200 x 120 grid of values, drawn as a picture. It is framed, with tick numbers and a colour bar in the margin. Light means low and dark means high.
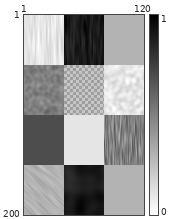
The table splits into 4 rows of 3 panels. Panel 1,1: very low, streaked downward, faint in contrast. Panel 1,2: very high, streaked downward, faint in contrast. Panel 1,3: low, flat. Panel 2,1: middling, blotchy, faint in contrast. Panel 2,2: low, checkered. Panel 2,3: very low, blotchy, faint in contrast. Panel 3,1: high, flat. Panel 3,2: very low, flat. Panel 3,3: middling, streaked downward. Panel 4,1: low, slanting down to the right, faint in contrast. Panel 4,2: very high, smooth, faint in contrast. Panel 4,3: low, flat.
